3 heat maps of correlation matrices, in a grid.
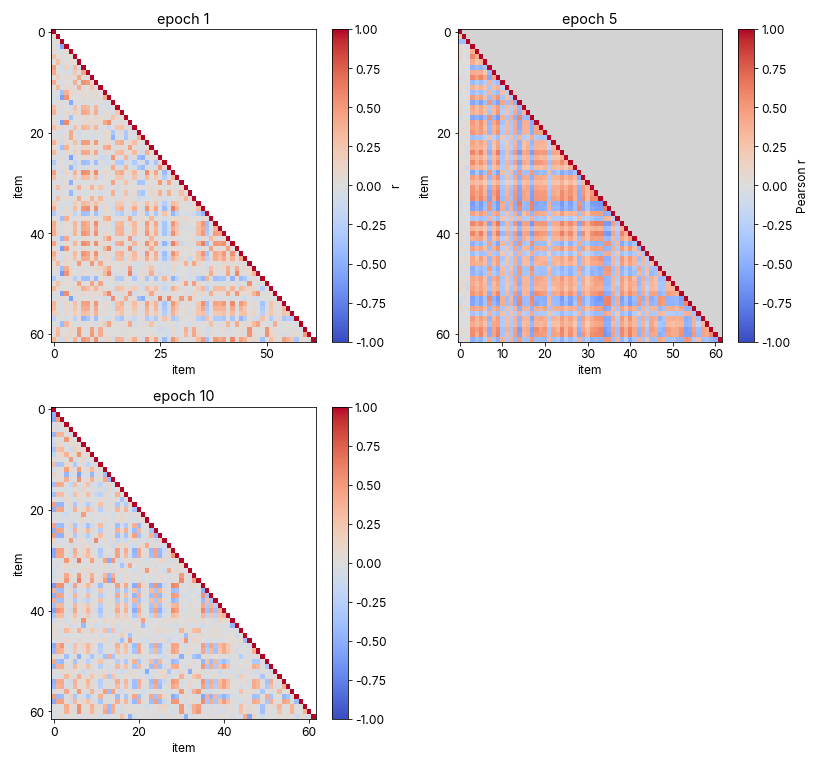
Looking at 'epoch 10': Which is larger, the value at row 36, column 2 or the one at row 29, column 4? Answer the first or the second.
the second
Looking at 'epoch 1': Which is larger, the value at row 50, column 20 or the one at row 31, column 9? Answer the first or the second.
the second
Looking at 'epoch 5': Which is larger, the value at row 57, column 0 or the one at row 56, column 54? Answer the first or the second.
the second
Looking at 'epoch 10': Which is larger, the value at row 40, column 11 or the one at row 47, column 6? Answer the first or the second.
the second
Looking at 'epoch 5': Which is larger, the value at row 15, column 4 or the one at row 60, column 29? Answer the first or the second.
the second
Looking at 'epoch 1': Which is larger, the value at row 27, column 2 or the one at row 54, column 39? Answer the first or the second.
the second
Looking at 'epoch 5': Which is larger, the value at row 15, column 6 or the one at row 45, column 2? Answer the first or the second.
the first
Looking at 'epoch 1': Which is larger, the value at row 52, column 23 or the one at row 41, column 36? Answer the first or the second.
the first
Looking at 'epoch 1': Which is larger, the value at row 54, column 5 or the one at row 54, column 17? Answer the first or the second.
the first
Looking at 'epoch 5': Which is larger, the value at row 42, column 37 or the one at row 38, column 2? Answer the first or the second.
the first
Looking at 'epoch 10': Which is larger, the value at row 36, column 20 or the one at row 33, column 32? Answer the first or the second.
the second
